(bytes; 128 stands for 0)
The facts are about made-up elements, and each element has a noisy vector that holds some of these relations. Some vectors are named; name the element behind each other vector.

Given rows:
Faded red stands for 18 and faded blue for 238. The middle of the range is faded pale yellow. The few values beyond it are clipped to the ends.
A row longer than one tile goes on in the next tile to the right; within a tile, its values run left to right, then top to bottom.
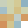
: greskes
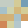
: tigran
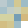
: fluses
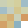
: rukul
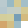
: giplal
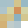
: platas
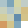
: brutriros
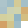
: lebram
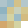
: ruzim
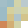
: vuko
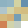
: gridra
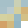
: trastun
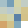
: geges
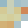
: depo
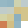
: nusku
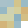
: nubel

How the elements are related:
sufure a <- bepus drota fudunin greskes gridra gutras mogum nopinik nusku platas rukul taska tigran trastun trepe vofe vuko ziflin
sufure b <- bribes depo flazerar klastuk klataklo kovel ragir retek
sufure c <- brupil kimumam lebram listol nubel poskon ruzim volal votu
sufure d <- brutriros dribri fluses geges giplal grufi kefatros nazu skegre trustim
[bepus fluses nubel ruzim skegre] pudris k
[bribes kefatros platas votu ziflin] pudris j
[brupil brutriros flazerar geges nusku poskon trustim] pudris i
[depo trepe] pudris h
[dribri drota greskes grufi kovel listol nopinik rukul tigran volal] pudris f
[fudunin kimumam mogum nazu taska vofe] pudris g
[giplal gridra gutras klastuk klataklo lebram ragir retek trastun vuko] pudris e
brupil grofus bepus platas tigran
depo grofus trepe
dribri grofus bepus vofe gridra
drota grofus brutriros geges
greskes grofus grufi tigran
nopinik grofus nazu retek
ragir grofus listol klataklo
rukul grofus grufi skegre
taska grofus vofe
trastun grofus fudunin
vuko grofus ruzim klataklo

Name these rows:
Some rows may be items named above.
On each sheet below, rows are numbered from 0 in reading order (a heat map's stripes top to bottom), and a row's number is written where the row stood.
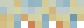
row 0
skegre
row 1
poskon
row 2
trustim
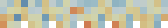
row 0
dribri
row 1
kefatros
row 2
bribes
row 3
poskon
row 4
nusku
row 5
skegre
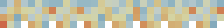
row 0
brupil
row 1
retek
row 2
klastuk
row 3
poskon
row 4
volal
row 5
listol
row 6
depo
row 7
retek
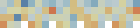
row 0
dribri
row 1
retek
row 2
votu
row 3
trepe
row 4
kovel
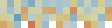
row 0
nazu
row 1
flazerar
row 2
platas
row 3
kimumam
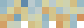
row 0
bepus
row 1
ziflin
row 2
grufi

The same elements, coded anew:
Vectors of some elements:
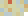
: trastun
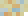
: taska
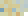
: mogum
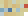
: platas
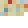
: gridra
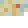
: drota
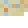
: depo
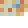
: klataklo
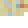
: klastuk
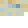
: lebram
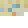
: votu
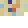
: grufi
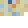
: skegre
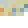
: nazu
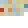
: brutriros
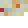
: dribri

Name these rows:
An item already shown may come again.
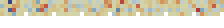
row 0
grufi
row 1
tigran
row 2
nusku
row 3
bribes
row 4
gridra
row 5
kefatros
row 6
ziflin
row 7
dribri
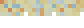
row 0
ruzim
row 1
volal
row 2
depo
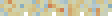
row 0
trepe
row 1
retek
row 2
kovel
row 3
volal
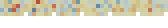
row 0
tigran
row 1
gridra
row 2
brupil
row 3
poskon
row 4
flazerar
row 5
nusku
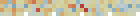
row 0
listol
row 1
vuko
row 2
bepus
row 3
trustim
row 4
kimumam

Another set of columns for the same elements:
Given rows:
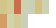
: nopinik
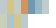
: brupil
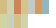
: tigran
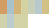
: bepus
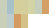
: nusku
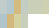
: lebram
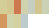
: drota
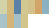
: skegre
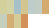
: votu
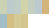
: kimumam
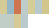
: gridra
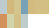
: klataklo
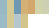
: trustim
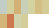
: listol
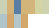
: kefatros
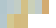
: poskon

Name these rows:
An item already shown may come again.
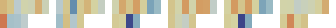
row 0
depo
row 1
nazu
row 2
dribri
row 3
kovel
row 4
dribri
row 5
ruzim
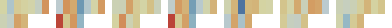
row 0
nusku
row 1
vuko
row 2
volal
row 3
vuko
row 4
kefatros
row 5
kovel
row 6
flazerar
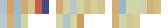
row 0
grufi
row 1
bribes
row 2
trepe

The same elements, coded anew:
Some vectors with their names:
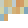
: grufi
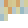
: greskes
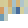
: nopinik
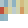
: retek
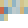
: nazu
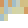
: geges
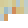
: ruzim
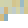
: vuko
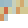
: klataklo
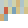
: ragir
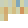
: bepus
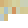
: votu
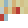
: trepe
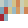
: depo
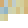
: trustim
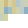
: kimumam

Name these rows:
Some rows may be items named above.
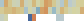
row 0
tigran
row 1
skegre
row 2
nusku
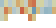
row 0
bribes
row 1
dribri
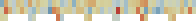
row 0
kovel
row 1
brupil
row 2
gridra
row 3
volal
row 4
flazerar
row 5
dribri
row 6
bepus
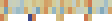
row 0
dribri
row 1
skegre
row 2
listol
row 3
dribri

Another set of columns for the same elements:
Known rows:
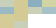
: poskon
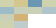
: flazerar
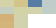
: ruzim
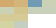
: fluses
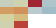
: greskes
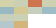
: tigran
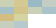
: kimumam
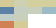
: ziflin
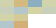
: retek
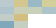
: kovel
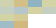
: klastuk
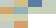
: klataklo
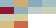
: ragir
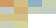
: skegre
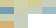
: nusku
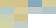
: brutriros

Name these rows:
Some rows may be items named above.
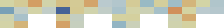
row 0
gridra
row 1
bepus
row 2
volal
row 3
depo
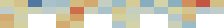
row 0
ruzim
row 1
brupil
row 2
listol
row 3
dribri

